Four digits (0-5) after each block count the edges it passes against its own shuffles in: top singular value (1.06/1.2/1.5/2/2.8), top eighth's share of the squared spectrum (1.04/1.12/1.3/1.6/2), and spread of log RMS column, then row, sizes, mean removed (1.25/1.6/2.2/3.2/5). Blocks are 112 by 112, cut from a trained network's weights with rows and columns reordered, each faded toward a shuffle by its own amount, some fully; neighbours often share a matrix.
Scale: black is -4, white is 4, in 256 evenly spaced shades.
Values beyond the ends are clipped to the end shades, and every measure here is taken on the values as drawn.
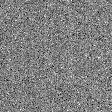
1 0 0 0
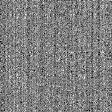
4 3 1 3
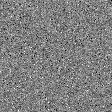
0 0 0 0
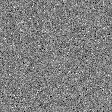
0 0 0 0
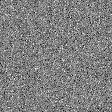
0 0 0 0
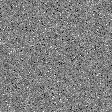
0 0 0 0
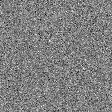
0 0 0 0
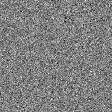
2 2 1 1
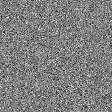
2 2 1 0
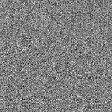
4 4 0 3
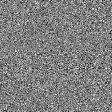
3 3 1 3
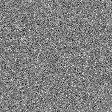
1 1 0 0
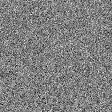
2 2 0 0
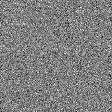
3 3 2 1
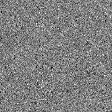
2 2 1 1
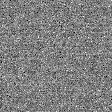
1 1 0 0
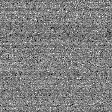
3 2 1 0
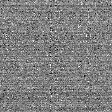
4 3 2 1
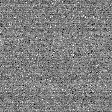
3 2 1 0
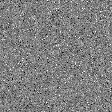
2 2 1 0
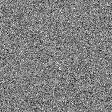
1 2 0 0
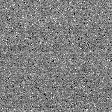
1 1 1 0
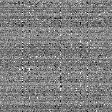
4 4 3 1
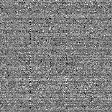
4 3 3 1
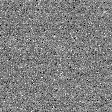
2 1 0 0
